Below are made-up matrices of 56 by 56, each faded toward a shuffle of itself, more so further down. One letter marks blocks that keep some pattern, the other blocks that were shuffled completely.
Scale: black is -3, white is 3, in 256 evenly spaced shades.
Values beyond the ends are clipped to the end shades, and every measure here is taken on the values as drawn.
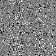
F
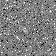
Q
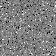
Q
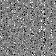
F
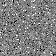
Q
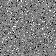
Q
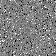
Q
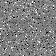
Q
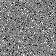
Q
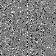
F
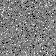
Q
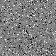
Q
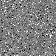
Q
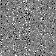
F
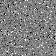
Q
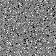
Q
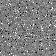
Q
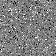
Q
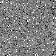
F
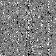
F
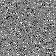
Q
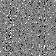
F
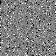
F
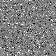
Q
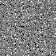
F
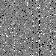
F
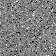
Q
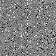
F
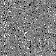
F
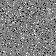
Q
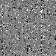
F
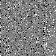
F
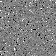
Q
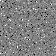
Q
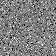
Q
